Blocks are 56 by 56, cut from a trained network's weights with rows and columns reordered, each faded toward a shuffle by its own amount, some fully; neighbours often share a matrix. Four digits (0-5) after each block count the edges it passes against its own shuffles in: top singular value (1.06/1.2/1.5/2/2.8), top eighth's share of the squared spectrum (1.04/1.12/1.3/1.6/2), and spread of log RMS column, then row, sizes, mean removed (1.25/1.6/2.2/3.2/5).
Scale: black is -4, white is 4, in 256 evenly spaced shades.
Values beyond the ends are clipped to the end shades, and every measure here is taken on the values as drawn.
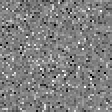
0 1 0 0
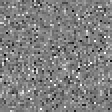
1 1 0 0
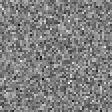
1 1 0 0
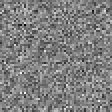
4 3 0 2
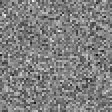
2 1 0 0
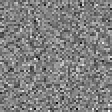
3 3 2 1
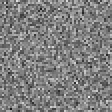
2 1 0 0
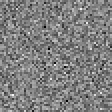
0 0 0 0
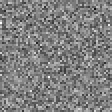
0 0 0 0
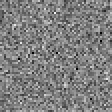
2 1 0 0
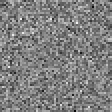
0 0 0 0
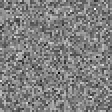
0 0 0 0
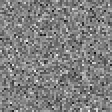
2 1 0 0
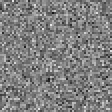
3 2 0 0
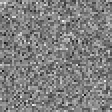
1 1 0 0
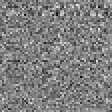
4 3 0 2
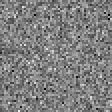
0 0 0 0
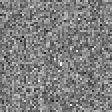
2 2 0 0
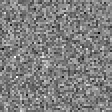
0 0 0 0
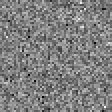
1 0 0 0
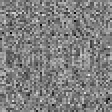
3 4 1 2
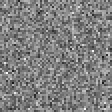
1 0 0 0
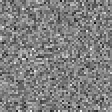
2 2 0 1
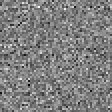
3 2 0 1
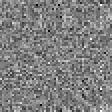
3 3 1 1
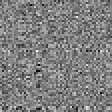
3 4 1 2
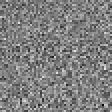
3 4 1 2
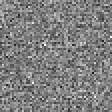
3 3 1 1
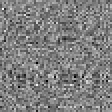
4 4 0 2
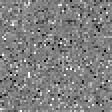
2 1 0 0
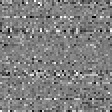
4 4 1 3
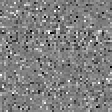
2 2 0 1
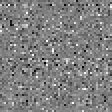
3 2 0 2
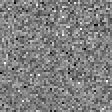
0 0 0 0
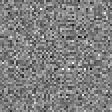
4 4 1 2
